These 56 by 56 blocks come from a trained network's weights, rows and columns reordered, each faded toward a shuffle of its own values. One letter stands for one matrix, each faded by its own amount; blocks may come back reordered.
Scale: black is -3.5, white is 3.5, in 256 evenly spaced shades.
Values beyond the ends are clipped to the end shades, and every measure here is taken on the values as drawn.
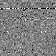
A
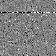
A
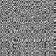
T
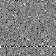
A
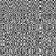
T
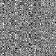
A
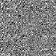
A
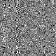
A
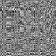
T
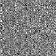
A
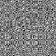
T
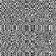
T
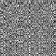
T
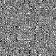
A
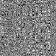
A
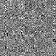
A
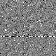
A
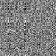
T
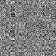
T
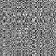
T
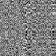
T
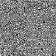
A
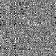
A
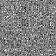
A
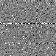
A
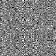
A
